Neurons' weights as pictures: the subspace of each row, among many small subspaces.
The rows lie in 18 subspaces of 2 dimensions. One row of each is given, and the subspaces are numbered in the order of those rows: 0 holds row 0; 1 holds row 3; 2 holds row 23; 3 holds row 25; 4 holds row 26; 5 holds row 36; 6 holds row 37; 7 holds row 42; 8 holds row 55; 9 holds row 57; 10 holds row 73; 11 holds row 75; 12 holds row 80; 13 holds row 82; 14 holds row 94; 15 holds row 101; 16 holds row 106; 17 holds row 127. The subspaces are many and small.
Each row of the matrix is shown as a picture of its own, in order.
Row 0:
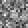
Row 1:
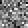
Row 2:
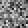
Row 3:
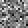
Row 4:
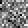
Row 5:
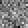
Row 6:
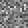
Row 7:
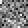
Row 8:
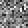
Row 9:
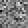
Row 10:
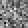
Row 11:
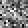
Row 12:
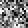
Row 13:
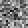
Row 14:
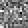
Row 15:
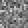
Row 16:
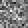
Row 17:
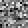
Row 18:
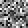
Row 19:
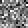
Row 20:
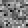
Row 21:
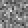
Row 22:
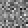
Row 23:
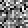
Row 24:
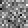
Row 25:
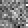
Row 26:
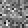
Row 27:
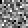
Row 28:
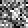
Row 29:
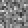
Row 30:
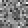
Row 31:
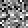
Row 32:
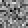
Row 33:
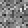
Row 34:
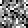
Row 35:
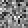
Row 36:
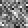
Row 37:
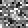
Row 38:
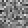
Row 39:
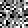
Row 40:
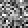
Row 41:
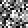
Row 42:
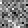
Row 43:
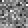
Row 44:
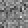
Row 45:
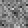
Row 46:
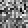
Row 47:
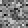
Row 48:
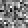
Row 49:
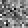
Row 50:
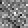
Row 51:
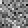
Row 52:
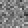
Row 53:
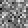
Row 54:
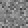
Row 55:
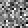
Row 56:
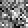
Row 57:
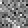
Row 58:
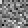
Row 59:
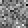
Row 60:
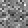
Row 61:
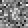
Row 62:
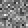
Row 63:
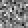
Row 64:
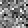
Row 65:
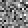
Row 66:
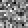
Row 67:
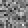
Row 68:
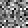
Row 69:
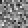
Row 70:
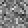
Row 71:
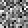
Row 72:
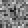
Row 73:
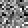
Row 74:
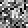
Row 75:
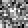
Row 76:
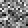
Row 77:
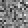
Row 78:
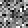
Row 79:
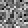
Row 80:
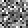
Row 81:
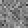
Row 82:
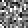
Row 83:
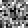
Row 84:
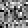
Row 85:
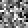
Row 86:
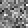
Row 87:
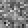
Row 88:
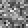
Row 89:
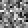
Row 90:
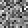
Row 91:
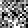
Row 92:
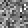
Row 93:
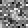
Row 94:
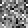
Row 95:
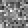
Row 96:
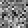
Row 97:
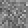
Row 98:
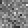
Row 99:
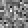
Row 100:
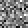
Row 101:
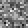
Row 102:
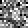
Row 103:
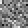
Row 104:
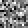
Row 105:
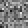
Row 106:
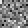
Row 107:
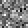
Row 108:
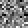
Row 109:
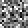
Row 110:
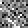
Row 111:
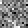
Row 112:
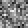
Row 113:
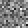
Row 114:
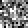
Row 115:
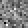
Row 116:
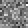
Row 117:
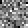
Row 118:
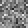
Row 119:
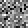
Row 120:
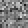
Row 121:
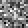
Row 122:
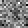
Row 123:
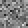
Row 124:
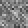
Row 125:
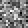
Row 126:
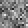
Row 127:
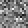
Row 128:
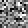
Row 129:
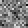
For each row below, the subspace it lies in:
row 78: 2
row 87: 15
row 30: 3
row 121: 15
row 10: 4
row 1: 7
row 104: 12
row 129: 5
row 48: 15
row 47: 6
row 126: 3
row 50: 9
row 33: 2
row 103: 9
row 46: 6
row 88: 15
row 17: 6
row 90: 11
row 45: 5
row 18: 12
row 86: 17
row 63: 1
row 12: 3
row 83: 11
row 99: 15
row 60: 1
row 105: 0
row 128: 17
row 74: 6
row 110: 9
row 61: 17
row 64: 17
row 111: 7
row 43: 14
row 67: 12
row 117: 7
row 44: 2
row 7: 16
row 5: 7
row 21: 1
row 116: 17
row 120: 6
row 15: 13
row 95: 2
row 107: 0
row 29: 12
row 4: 16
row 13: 10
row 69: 16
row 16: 13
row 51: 9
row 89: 10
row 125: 10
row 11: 4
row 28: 3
